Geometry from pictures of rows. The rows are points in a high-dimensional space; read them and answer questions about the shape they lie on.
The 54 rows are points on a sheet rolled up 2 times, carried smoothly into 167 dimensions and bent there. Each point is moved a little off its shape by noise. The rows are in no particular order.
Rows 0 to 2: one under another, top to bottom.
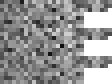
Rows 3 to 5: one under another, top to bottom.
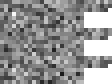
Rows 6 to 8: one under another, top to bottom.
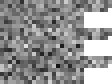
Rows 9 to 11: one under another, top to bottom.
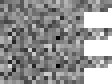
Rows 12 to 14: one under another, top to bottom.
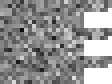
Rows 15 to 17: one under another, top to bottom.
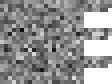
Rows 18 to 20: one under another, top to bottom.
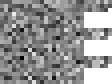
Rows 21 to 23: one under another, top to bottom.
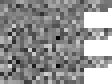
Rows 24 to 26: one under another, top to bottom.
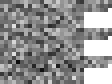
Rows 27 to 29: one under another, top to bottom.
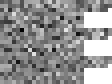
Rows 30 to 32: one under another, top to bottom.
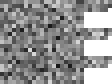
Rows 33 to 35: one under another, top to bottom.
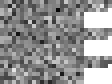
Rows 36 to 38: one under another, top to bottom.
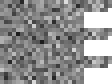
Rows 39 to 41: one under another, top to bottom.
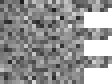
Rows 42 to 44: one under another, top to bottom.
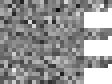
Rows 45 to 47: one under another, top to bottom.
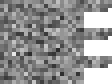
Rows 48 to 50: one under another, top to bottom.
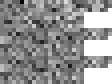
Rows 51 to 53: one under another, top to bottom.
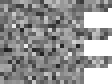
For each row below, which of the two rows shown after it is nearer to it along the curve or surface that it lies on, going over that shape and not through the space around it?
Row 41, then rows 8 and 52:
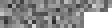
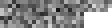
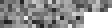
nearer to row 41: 52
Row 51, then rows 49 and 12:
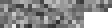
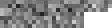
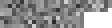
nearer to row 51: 49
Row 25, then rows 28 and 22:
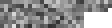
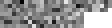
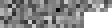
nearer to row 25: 28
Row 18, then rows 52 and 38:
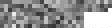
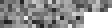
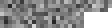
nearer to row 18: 52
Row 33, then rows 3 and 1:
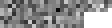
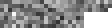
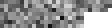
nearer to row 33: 1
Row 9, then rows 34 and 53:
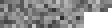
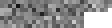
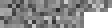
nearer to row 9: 53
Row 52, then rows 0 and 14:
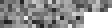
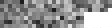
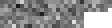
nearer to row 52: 0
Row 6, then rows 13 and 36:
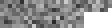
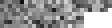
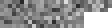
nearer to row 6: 36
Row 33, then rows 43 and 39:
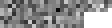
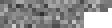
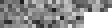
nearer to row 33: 39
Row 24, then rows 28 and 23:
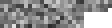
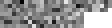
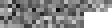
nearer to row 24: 28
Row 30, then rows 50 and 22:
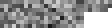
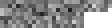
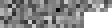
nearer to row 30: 50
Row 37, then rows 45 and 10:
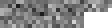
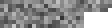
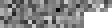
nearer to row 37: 45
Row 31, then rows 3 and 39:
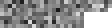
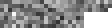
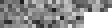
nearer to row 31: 39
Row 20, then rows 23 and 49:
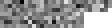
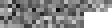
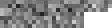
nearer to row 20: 23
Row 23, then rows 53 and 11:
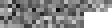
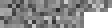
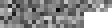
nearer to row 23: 11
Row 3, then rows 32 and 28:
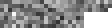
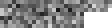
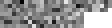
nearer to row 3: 28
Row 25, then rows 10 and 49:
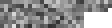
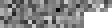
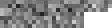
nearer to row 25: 49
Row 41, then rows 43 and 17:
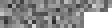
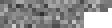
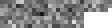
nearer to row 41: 17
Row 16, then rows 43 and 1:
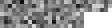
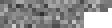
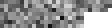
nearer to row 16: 1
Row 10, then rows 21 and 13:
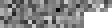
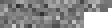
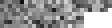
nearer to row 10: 13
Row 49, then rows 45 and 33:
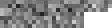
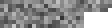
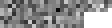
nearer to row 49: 45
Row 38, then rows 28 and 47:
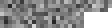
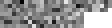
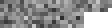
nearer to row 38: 47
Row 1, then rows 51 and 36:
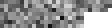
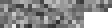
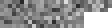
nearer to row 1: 51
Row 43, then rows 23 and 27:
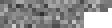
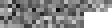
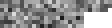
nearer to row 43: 27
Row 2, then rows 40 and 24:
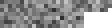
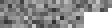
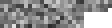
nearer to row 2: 40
